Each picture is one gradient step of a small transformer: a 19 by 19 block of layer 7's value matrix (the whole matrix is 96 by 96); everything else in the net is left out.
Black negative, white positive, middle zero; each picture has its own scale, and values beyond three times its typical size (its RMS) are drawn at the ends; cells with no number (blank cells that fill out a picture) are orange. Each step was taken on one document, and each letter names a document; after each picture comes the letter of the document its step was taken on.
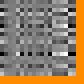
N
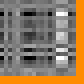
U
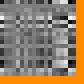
N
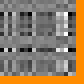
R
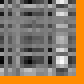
U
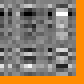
U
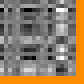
U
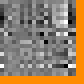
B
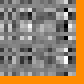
R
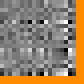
B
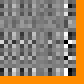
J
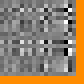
B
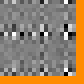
J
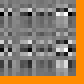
R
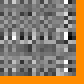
J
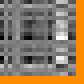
U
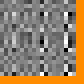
J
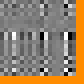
J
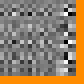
J
